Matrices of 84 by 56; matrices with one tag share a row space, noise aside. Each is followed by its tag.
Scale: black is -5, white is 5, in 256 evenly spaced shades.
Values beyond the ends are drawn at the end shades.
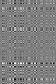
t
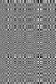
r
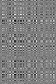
t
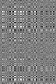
t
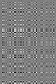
t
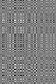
t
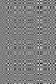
r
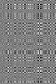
r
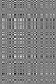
t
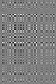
t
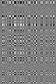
t
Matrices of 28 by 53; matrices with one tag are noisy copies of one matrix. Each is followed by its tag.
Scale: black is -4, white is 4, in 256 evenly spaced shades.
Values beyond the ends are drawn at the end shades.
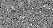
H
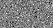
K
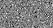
K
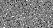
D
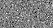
K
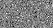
K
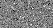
H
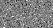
D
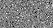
K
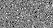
K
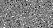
D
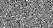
D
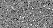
H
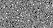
K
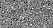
H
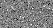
H
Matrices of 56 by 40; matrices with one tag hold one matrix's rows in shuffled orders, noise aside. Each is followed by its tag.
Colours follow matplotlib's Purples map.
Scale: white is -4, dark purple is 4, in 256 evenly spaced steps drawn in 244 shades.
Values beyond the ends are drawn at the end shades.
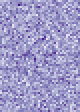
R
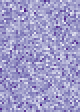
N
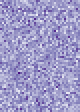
R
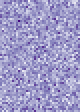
R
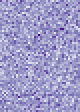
R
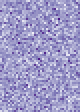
R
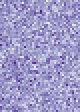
N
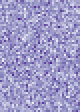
R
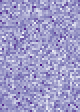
N
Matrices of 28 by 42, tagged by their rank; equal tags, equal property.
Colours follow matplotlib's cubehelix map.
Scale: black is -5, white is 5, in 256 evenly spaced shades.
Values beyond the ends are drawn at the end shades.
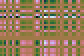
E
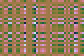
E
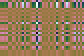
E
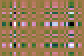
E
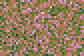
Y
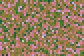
Y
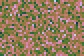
Y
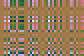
E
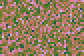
Y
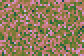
Y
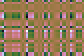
E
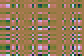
E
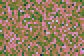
Y
